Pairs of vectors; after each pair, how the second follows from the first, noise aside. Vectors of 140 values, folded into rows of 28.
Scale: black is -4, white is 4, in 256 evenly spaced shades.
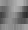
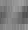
shrunk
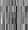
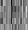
reversed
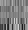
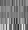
negated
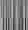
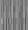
shrunk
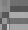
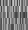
shuffled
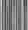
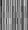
negated
